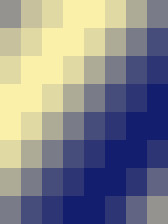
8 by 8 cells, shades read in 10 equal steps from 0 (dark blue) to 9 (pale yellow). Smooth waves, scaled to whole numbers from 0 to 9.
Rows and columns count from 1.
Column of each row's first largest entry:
4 3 2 1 1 1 1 8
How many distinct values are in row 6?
6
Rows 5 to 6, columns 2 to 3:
8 6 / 6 4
